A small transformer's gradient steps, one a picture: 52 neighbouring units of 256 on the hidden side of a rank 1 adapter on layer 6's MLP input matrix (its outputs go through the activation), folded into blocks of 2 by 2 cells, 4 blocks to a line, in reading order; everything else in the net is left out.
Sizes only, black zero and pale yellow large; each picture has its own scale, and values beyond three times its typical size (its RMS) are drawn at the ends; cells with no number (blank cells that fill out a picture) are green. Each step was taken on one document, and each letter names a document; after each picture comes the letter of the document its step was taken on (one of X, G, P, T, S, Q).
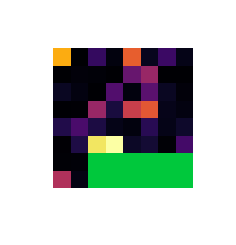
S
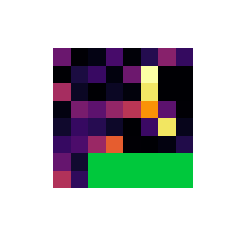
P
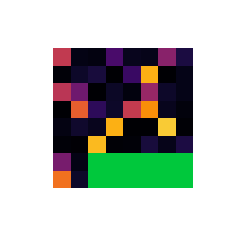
P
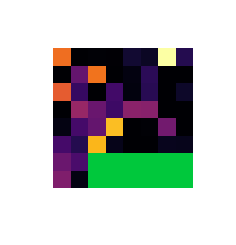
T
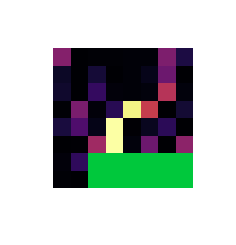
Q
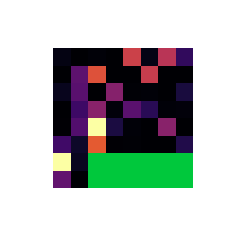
T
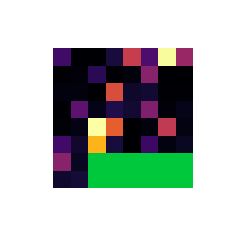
T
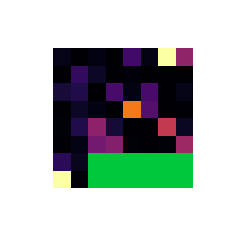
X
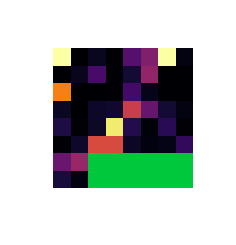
S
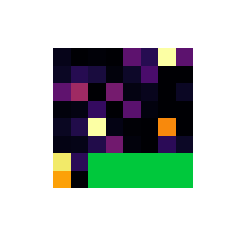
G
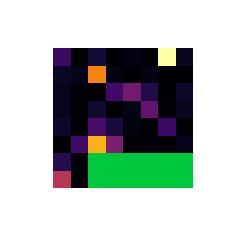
X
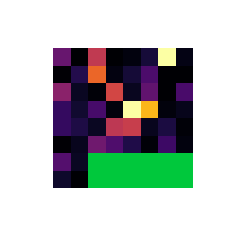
X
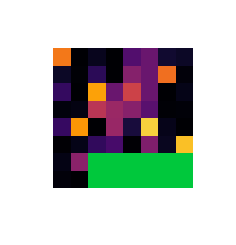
Q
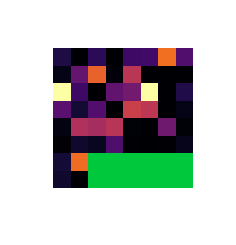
X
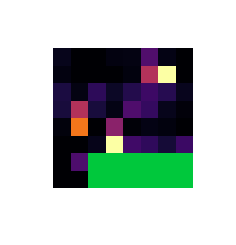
Q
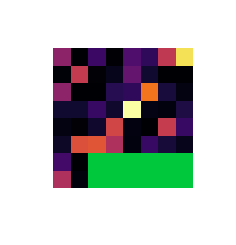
X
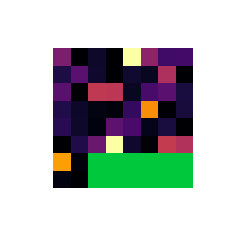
Q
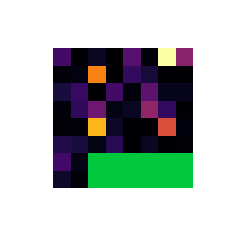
T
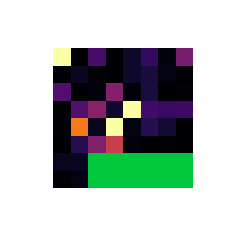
S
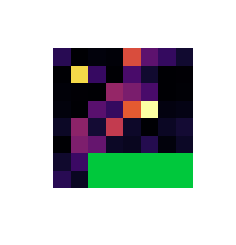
S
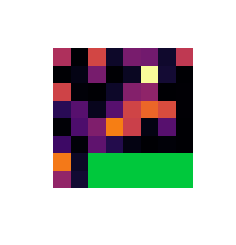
P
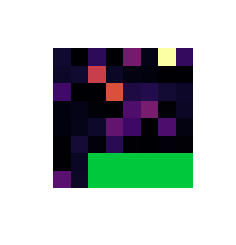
G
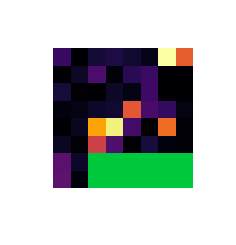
P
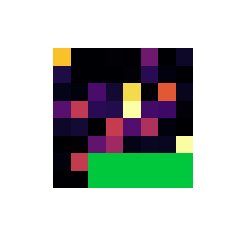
Q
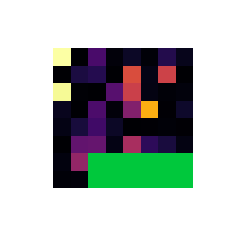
S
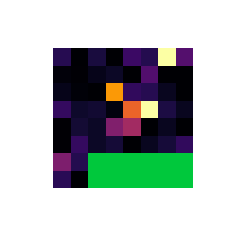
G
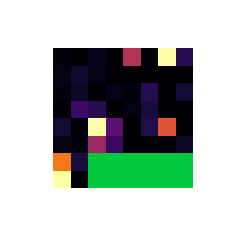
T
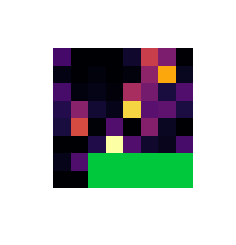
Q
